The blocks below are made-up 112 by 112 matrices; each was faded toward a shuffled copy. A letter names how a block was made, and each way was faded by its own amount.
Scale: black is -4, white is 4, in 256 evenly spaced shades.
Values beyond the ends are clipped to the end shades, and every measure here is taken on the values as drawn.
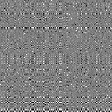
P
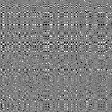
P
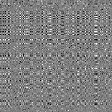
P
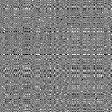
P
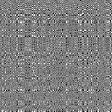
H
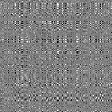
H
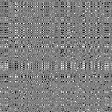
P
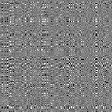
H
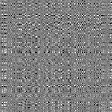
H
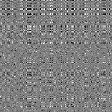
P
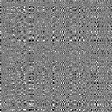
H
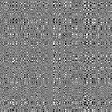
H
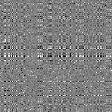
P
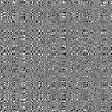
H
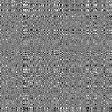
H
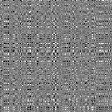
H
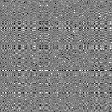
P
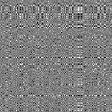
P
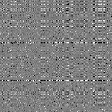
P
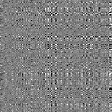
H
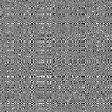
P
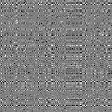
P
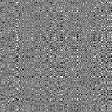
H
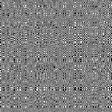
H
